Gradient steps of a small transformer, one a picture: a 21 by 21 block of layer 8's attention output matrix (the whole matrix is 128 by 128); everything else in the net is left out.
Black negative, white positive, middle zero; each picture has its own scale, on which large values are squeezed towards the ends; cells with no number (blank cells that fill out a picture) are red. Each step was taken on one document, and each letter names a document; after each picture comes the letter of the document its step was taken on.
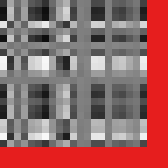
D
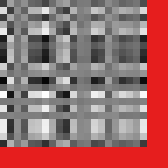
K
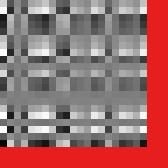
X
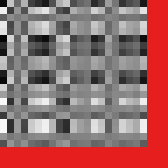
K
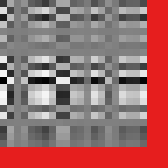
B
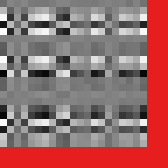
K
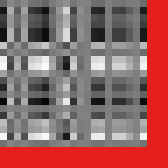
D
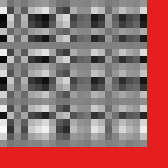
X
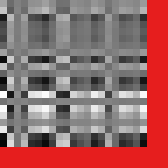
X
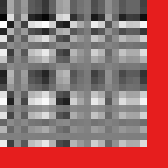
B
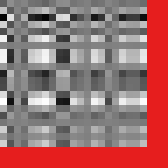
B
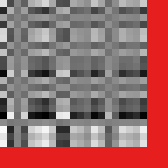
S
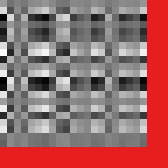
X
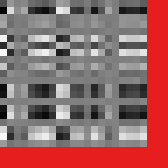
S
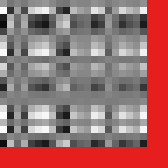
X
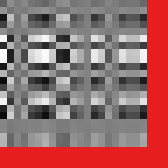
B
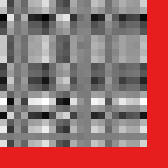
B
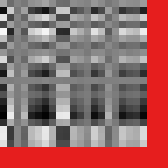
S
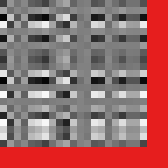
K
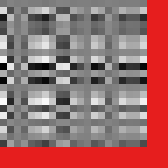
B
